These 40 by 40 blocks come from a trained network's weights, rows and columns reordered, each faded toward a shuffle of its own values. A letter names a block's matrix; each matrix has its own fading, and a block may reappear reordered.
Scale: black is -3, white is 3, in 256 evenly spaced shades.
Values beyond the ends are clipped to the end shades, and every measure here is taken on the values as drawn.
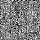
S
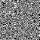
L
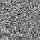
L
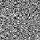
L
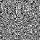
L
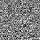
L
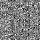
S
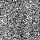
S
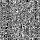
S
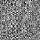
L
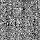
S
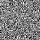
L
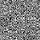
L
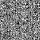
S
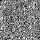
S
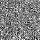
S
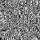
L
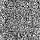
S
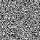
L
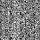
S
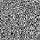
L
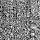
S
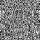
L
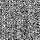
S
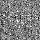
S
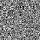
L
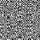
L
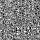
S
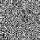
L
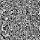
L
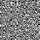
L
